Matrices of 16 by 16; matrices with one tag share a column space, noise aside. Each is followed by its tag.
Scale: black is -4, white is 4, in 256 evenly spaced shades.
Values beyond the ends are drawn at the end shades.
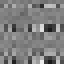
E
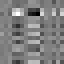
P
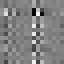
P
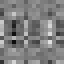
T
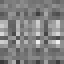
T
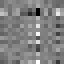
P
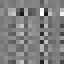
P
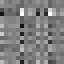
P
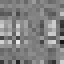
T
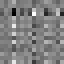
P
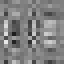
T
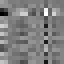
P
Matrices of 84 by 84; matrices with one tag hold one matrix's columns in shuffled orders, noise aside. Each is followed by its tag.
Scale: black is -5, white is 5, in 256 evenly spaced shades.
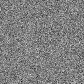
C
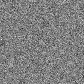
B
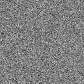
C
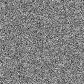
B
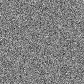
B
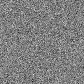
C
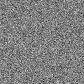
C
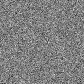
C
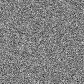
C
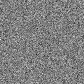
B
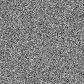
C
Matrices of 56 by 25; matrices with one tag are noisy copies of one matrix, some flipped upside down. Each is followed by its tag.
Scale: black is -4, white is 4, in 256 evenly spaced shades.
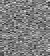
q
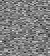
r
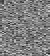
q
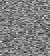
r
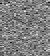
q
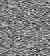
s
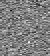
s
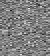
s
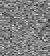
r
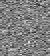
s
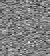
s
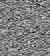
s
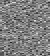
q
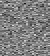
r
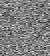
r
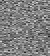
r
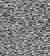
r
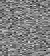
s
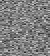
r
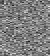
q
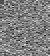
q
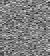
q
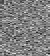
q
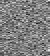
q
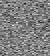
r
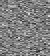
s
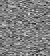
s
